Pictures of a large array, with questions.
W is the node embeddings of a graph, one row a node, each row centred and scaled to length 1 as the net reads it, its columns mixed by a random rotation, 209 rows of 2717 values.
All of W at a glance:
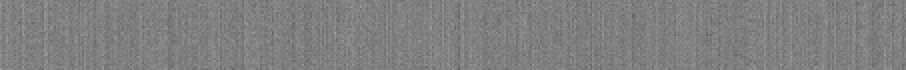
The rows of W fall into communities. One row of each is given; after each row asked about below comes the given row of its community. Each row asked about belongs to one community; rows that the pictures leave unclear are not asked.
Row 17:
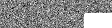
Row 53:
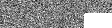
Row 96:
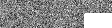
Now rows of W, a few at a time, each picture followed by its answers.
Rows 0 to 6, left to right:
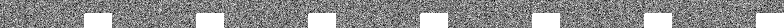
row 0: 53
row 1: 17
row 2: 53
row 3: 53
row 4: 17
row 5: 17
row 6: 17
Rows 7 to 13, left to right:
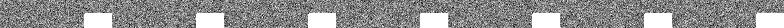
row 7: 17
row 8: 96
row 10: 53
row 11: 96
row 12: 96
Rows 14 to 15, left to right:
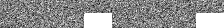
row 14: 17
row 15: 17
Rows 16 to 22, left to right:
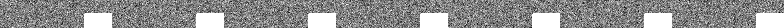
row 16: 53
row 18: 17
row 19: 53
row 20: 96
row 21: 17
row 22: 53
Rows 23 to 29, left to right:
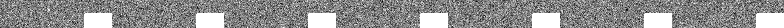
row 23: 17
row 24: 96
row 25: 96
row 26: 17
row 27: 53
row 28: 53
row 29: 53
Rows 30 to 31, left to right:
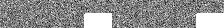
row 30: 96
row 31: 53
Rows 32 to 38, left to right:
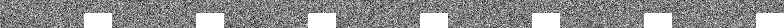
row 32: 96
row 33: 53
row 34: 17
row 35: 53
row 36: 53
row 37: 17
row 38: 17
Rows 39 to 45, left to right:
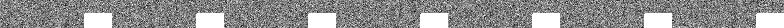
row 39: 96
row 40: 17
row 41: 96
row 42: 17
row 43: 96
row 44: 17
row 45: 53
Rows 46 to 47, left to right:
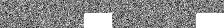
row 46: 17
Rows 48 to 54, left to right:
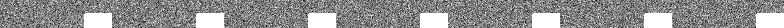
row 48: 17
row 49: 17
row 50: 96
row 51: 96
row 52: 17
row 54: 96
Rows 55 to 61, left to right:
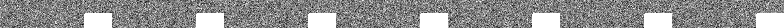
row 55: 96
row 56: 53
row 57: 53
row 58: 17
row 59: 96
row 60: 96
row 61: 96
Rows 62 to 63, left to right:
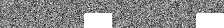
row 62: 53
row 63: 96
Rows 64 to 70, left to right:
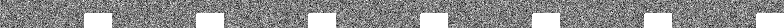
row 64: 96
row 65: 53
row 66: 53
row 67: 96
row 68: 17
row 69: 96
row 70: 96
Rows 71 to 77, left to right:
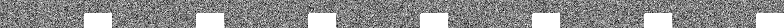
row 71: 17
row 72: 53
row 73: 96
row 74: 96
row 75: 17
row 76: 17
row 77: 96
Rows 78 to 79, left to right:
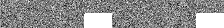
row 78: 96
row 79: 96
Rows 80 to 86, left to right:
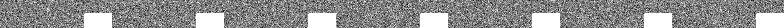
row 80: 17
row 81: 17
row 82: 17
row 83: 96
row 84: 17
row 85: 17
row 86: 17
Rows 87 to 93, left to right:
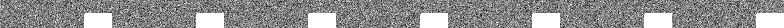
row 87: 96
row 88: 17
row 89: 53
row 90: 96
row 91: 17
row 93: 96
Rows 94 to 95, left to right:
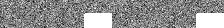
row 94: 53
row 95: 53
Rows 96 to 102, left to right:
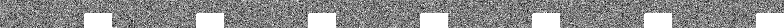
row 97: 96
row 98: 17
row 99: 96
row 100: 53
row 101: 53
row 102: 53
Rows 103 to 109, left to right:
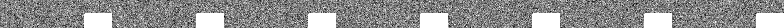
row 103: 96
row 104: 53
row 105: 53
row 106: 17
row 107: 96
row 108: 53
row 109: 17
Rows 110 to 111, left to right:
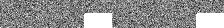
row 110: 53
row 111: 96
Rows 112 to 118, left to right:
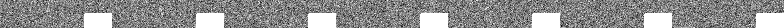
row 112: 17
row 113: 17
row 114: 17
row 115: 96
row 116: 53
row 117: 96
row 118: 17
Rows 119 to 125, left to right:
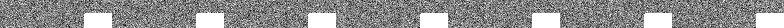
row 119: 53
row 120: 53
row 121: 53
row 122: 53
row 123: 53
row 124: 17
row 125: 17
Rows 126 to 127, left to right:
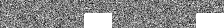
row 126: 53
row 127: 17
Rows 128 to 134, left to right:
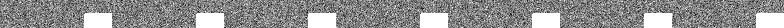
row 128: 53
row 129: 53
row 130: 17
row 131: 96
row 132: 53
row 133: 17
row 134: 96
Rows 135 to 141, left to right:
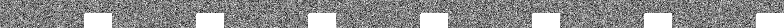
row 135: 96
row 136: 17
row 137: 53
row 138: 96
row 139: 17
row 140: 17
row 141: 17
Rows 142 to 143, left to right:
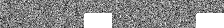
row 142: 96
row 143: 17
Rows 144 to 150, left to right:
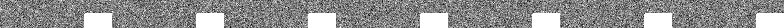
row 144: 96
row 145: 96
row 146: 17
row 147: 17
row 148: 53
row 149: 96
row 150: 96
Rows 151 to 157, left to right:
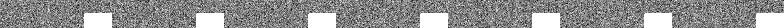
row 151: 17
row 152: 53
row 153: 53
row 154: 17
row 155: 17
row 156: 17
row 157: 17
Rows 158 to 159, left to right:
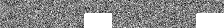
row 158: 96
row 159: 53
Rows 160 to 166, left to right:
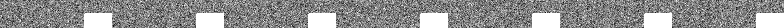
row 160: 17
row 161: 96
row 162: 53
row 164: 53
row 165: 17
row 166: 17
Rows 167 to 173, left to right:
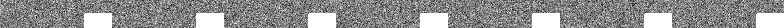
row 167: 96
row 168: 17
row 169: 96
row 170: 17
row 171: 17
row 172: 53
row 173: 96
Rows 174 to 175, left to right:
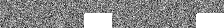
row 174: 96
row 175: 96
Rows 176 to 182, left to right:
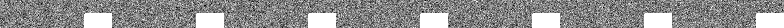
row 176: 96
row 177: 17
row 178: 53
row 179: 53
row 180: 96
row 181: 17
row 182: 17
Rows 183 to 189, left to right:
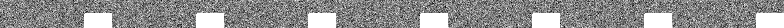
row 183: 53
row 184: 96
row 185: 96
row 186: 17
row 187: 96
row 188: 53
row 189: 96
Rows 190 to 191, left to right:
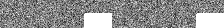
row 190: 53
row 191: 53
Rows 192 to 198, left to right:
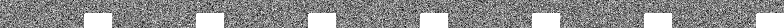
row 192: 53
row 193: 17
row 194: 17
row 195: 53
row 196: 53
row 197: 17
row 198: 17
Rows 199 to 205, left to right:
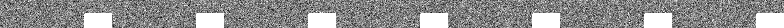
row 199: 96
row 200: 96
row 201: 53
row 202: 17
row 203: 96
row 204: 17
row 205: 17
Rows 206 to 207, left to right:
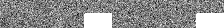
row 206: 96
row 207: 17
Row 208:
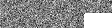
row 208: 96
